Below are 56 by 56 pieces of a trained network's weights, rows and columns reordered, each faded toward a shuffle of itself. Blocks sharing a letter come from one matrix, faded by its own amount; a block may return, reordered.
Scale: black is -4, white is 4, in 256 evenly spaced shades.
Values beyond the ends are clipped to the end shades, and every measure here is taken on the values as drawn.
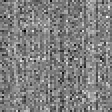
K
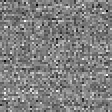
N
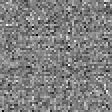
N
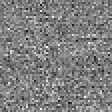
N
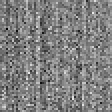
K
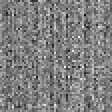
K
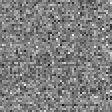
N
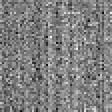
K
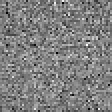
N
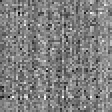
K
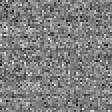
N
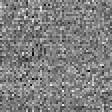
N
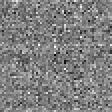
N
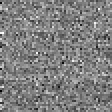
N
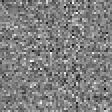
N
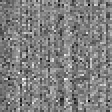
K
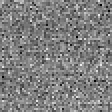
N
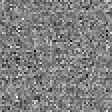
N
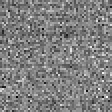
N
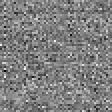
N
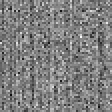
K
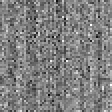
K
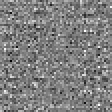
N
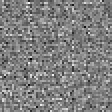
N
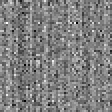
K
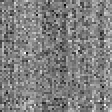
K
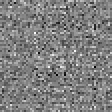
N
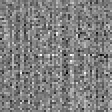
K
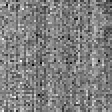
K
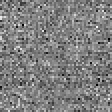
N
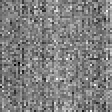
K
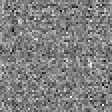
N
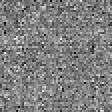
N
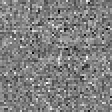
N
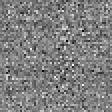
N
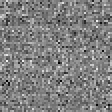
N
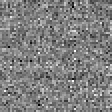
N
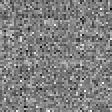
N
